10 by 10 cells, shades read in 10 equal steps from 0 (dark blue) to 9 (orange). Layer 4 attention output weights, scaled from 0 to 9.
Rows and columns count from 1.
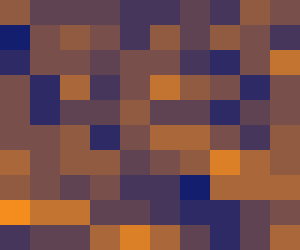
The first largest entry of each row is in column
1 3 10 6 5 6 8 8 1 5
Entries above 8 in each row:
0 0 0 0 0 0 0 0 1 0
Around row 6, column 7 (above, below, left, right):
3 5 6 4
